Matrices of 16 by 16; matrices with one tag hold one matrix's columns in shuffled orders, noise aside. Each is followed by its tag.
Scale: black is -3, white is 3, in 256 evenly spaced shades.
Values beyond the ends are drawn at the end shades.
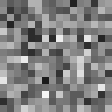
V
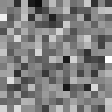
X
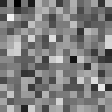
X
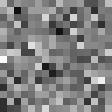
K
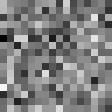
V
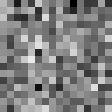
X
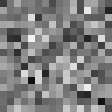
V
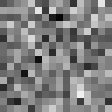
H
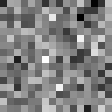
X
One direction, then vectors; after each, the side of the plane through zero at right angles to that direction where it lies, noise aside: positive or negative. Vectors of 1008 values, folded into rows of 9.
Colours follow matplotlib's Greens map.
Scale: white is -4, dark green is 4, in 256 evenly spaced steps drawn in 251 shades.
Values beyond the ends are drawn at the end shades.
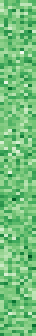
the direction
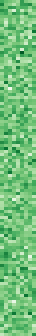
negative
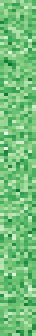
positive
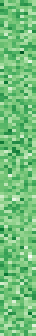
negative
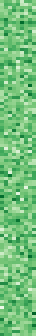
positive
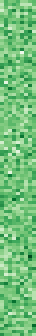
positive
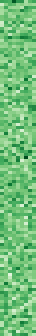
positive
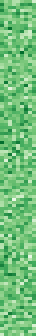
negative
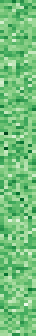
negative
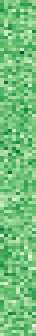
negative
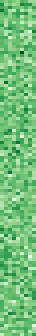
negative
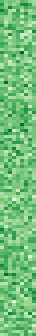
negative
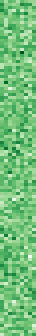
negative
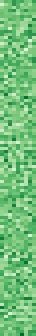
positive
